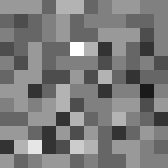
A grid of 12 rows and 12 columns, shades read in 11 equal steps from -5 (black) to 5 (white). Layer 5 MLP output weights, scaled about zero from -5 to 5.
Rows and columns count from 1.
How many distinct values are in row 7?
6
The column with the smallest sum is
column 11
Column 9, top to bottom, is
1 0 1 1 0 -1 0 1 2 -3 1 -1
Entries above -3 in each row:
12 12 12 10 12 11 9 12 10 10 10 12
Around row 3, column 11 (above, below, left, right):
-1 -3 1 0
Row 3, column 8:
1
